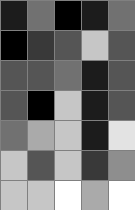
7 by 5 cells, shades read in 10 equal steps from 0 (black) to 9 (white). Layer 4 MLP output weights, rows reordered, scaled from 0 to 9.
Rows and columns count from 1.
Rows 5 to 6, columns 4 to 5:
1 8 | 2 5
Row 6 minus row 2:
7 1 4 -5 2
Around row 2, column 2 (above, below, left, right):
4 3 0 3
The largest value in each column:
7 7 9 7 9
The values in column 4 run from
1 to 7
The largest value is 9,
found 2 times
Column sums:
25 25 37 19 35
